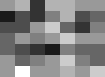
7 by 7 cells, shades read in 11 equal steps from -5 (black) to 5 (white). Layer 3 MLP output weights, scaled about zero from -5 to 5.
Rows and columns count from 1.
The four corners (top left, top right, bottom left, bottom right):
1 1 1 3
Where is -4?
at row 2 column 1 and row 5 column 4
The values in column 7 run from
-1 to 3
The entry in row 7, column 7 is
3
